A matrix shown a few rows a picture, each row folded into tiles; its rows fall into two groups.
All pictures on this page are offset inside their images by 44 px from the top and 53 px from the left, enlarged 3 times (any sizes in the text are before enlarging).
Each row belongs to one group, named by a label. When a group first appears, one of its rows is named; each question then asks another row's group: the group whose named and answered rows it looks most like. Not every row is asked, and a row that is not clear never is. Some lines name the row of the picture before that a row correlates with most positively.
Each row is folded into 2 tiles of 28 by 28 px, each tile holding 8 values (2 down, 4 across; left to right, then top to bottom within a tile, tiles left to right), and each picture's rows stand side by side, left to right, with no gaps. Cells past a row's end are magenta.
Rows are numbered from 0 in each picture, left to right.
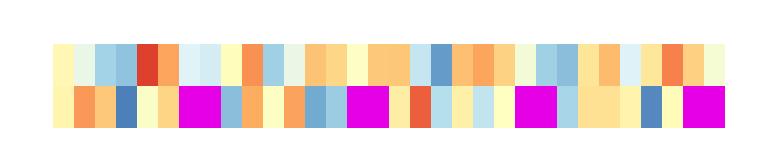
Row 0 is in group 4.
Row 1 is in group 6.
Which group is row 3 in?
6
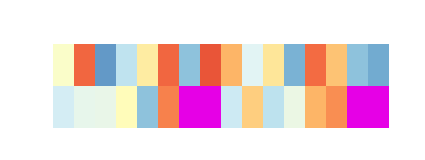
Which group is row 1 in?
4
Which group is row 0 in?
6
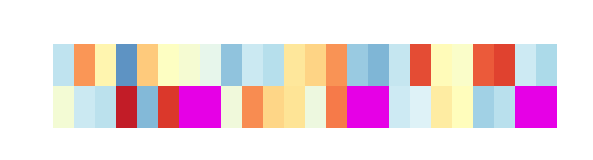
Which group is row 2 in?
6
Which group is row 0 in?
6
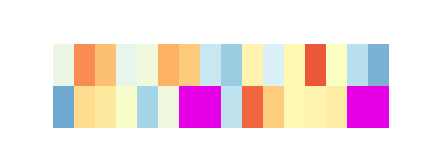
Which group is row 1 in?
4
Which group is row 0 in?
6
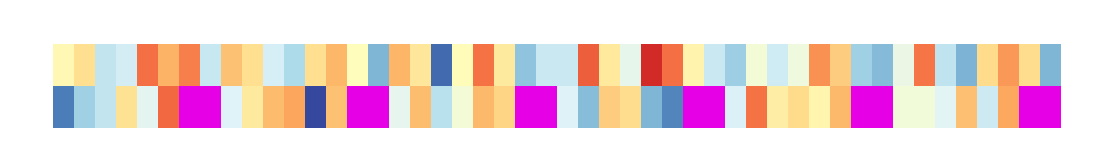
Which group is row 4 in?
4
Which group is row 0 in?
6
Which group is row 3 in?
6
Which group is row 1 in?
6
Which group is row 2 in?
4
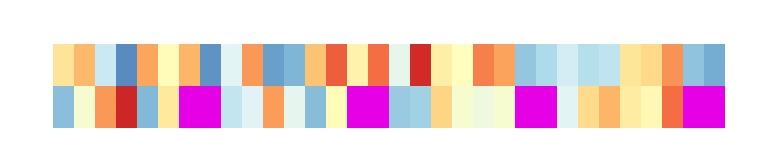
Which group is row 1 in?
6
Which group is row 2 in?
6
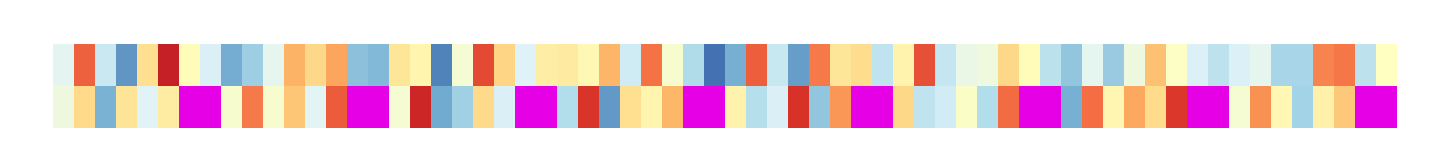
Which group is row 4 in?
6
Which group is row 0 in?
6
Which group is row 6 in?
4
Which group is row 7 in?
4
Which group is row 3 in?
4
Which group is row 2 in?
4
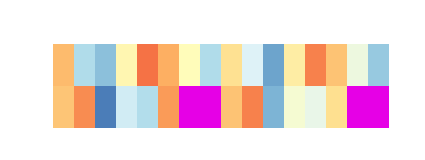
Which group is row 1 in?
4
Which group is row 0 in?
4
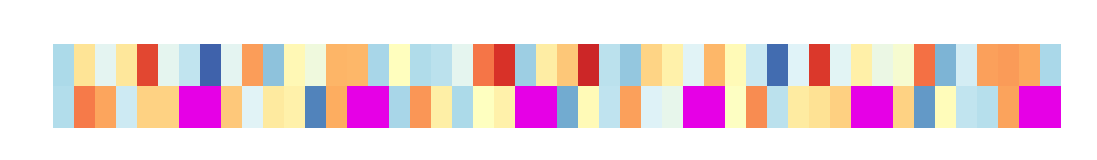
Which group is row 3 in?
6
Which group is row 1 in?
6
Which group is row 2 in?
4
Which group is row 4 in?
4
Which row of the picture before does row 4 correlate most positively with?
1
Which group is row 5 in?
6
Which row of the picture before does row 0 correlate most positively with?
1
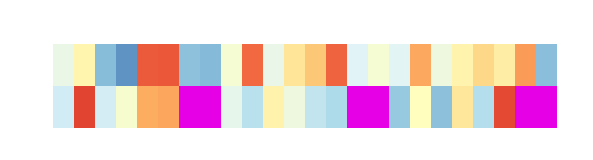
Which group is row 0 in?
4
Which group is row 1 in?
6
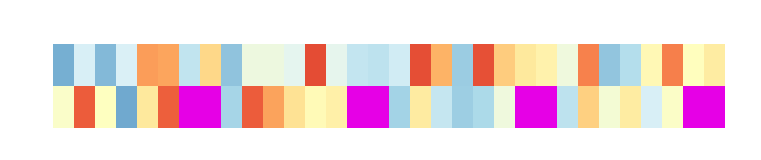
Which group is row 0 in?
4
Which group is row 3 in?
6
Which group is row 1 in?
4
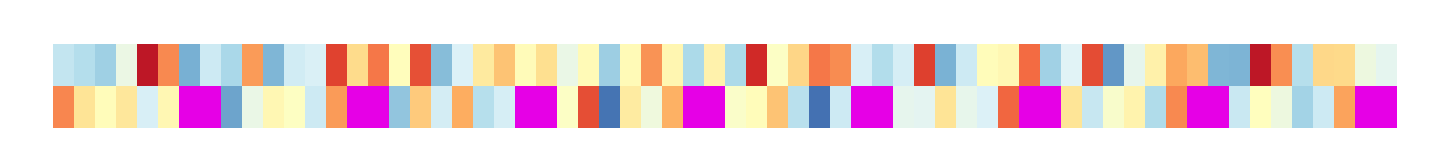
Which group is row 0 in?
4
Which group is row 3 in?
4
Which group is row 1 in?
6
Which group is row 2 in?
6
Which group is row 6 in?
6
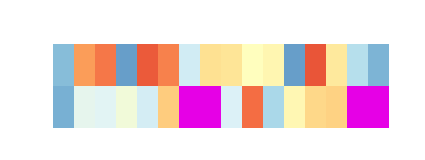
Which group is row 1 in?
4
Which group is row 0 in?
6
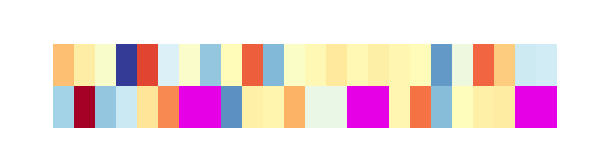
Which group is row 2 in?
4
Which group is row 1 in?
6
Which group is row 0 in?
4
